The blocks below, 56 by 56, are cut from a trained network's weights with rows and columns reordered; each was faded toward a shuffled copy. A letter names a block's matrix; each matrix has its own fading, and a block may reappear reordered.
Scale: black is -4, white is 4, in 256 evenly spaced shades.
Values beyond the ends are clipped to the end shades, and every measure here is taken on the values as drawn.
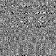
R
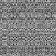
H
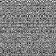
H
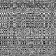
H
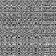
H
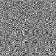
R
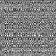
H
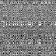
H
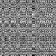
H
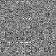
R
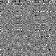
R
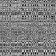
H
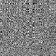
R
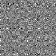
R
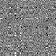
R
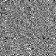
R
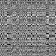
H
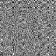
R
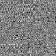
R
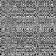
H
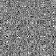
R
